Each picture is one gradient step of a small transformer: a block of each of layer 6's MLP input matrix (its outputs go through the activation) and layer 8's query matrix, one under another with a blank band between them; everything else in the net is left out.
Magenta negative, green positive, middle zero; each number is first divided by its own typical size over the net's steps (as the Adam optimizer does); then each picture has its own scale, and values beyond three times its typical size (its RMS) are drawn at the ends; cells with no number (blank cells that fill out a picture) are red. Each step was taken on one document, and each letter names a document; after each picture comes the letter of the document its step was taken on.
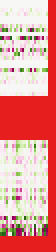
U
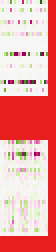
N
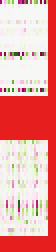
N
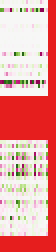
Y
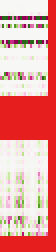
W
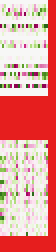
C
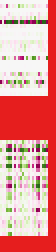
W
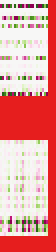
W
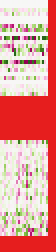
U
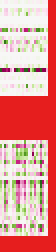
U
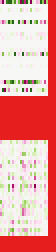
N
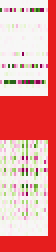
Y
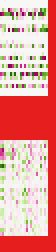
C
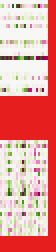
W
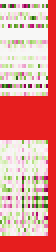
W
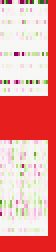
N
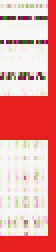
W
